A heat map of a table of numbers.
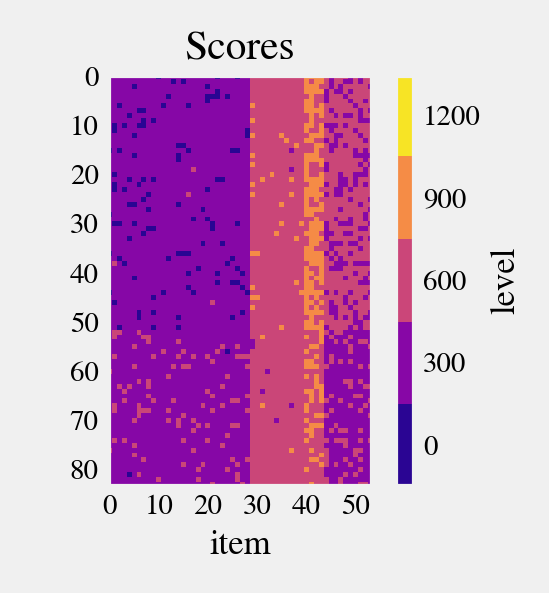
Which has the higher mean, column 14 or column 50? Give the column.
50
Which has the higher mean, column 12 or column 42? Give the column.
42
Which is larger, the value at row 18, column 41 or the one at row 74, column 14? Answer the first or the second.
the first
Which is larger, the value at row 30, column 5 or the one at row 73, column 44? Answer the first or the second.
the second
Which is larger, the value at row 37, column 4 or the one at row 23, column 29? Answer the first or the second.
the second
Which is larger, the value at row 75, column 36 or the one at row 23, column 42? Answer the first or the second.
the second
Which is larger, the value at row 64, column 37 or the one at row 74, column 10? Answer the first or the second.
the first
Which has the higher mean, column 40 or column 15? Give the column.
40
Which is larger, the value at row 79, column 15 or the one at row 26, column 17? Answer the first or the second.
the first
